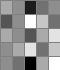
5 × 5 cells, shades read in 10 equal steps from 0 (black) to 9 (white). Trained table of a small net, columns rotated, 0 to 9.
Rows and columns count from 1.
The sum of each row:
21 28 28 30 24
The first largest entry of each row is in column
1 3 5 3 5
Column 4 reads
4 7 6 4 6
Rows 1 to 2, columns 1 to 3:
6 5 1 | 3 5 9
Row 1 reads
6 5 1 4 5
